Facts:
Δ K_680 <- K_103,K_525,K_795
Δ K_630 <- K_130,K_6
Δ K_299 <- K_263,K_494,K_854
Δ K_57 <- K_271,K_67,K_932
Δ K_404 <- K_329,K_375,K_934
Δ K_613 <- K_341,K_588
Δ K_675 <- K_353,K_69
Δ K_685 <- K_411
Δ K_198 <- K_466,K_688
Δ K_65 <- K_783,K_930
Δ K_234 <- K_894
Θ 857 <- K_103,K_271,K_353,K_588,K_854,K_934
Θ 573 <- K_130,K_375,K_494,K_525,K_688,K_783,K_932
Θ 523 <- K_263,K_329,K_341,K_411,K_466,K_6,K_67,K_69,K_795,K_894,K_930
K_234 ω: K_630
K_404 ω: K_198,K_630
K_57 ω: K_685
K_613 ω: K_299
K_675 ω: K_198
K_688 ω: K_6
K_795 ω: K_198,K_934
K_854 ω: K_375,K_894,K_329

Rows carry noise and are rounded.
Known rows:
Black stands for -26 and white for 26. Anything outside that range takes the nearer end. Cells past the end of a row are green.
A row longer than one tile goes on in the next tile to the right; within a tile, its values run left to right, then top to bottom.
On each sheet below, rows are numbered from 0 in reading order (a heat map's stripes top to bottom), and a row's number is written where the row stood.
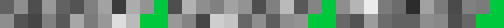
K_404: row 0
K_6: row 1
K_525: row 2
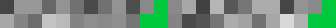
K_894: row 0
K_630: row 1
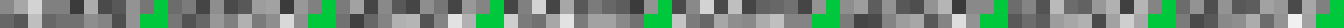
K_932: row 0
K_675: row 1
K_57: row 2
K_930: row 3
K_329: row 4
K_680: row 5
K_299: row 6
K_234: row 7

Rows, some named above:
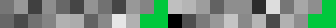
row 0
K_57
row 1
K_103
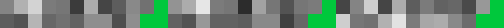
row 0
K_932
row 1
K_525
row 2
K_930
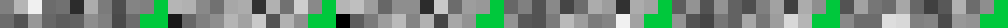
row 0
K_525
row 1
K_588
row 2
K_103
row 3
K_65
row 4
K_404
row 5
K_67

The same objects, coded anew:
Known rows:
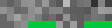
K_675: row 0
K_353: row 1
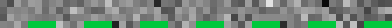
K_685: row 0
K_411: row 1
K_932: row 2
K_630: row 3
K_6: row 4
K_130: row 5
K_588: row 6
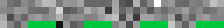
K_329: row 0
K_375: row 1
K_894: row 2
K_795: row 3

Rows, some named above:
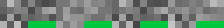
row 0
K_588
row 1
K_680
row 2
K_588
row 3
K_795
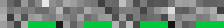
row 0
K_69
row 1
K_494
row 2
K_588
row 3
K_375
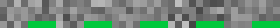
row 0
K_613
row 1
K_341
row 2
K_404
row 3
K_588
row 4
K_57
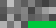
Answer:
K_271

